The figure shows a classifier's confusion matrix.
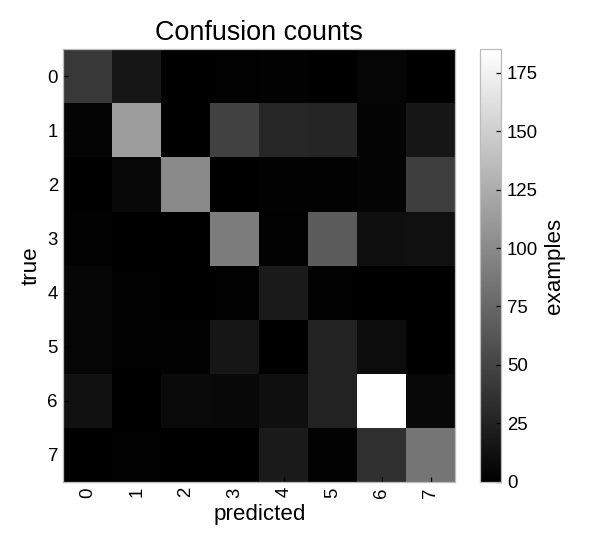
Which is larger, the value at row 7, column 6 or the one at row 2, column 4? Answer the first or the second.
the first
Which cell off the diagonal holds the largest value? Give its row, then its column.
3, 5
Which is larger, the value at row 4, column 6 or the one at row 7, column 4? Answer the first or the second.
the second
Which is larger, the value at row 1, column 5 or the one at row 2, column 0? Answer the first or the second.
the first
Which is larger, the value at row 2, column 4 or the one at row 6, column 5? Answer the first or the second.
the second
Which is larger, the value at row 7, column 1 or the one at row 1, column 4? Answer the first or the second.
the second
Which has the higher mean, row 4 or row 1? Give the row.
1
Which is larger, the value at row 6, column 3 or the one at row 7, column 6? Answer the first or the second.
the second
